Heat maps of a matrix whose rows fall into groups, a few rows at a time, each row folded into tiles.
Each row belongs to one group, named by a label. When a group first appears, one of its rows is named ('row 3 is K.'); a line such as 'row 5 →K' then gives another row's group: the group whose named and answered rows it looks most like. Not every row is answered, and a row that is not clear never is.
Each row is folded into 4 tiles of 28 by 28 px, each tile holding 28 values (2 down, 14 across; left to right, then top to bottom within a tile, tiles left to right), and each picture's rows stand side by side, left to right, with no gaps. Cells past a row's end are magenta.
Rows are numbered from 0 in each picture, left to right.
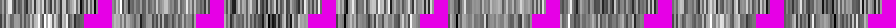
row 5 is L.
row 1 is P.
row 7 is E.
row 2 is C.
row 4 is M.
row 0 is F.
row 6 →F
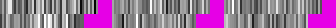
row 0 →F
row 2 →P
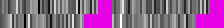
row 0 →E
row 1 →L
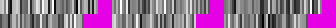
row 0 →M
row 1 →P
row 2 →C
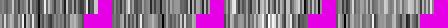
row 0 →C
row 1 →E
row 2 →F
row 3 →M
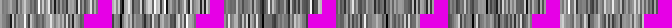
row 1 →M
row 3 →E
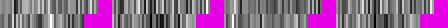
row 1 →C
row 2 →L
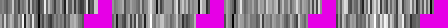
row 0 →C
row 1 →F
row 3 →F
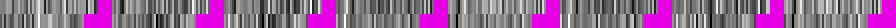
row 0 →F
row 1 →C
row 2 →C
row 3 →L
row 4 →M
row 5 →L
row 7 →M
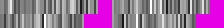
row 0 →F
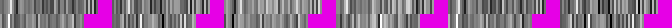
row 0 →L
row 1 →E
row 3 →F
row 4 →L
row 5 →E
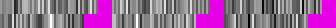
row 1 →P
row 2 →E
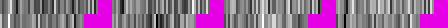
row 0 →L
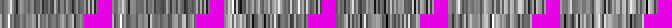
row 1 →L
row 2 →P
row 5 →F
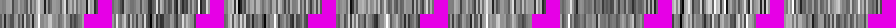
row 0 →F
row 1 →C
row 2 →P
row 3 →P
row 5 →L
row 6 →M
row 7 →P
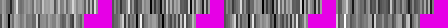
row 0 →M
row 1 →E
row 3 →L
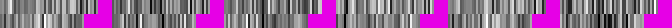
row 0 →F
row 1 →E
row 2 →C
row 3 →M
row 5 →C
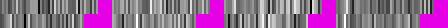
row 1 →P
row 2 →F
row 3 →L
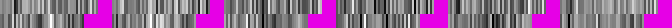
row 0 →P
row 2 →C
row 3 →E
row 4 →C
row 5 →M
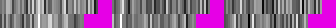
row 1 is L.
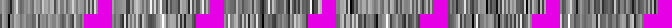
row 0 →M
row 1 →P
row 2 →C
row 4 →E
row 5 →L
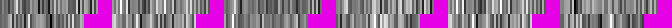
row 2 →L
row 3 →F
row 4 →P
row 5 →P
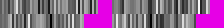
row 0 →E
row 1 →C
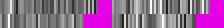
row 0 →L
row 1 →P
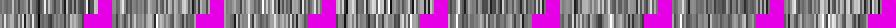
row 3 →M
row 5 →P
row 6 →L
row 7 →F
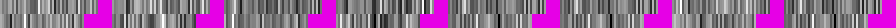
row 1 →P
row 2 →L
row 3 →C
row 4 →E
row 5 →E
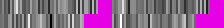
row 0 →E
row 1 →L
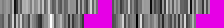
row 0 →P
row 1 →E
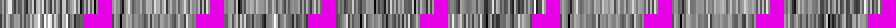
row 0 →F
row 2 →P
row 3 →E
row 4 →C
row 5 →M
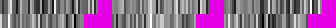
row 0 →L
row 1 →F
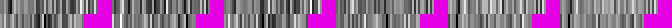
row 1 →L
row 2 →C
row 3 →E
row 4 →M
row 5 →M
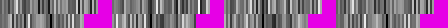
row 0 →E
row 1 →C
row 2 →C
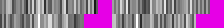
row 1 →P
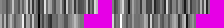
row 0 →C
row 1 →L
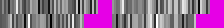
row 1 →F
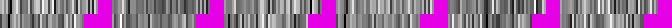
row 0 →M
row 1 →L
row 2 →F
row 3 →M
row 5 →P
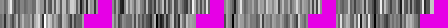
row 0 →F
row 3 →C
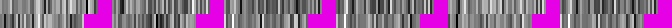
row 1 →C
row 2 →L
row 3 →L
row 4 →M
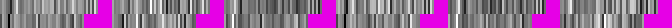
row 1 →P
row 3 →M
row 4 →L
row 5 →F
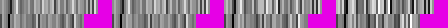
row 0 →M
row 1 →M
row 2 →M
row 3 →M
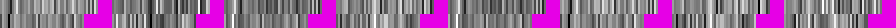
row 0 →M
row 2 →L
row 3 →F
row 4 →L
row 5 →M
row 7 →P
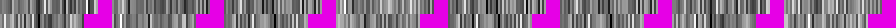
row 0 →C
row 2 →E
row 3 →P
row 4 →E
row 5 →E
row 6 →C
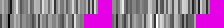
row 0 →M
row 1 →F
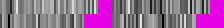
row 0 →M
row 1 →E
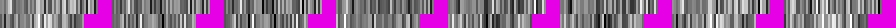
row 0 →F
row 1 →E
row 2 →E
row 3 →L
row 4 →C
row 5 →C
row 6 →F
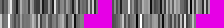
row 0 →L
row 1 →E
